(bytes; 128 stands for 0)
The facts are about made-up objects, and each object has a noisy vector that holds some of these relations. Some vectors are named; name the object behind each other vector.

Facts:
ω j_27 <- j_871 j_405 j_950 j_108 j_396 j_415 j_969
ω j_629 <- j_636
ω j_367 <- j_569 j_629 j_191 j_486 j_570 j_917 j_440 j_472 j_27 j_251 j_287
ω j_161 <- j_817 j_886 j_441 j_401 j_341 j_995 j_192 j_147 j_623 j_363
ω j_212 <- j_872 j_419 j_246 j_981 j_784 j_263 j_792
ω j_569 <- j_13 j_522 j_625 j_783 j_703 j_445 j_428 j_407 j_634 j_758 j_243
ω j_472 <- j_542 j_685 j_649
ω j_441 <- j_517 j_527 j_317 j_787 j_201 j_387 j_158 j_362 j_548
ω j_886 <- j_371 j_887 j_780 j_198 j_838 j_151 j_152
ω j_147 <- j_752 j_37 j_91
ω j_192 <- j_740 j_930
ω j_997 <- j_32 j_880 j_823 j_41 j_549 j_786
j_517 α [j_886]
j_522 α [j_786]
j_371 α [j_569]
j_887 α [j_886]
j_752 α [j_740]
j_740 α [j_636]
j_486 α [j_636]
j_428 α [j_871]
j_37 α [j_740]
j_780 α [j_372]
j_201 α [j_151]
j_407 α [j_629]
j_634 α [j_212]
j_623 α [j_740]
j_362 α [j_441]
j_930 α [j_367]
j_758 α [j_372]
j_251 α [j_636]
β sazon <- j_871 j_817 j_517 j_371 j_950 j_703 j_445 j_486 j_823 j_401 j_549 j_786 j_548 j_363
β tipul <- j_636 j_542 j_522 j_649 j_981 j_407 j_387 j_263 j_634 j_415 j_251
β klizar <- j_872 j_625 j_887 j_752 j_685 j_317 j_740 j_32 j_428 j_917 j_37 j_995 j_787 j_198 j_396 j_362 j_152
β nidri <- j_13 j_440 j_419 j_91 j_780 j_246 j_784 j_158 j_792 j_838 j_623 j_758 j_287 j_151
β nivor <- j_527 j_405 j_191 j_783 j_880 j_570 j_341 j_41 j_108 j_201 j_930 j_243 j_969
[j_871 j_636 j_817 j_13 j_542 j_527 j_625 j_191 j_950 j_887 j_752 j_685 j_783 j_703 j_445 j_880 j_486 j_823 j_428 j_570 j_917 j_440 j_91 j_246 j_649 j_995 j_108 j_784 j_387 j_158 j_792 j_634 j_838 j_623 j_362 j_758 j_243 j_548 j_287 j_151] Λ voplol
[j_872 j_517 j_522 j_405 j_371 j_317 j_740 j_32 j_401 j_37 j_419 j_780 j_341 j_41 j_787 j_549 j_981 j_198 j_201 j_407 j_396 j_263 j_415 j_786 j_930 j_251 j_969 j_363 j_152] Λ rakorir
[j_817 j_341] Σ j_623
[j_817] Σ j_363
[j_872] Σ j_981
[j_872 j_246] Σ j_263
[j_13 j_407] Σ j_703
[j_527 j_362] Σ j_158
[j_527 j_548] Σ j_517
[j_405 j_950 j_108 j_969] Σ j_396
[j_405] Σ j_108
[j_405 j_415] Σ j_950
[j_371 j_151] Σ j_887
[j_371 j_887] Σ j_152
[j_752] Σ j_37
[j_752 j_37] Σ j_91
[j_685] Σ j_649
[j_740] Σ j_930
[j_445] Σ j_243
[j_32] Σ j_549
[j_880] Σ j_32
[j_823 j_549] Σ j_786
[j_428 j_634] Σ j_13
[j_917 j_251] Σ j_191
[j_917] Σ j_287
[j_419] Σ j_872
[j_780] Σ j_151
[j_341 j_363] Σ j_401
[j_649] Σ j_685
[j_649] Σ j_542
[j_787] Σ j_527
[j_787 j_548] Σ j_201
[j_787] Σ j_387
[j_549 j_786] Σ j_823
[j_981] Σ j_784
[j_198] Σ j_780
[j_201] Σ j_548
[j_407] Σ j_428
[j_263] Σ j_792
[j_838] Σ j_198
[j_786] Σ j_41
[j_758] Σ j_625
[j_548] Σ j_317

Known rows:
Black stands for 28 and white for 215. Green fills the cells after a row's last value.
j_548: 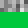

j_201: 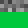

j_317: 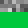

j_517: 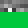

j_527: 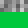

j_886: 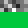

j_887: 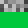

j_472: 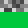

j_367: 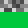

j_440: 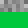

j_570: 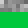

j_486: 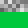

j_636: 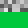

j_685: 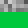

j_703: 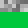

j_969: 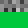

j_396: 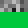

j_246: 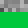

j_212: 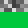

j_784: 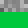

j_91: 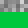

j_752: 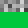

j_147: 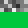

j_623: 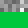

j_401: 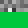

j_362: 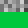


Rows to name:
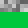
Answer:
j_445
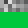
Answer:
j_428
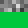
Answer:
j_872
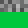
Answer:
j_419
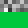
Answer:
j_634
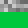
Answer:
j_625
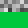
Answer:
j_542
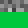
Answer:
j_930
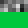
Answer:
j_407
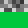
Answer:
j_569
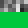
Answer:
j_251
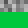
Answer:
j_13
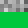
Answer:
j_995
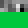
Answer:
j_415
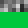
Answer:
j_522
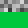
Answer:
j_649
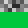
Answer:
j_372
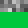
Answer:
j_152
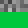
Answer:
j_341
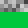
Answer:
j_950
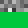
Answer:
j_363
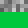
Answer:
j_151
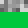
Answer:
j_823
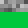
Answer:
j_108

